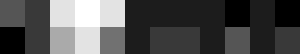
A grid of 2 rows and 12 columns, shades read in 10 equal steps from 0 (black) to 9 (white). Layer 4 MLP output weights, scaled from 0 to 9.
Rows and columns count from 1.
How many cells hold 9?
1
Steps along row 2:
up up up down down up same down up down up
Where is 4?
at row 2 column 5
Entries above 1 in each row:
5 8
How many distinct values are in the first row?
6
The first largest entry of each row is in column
4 4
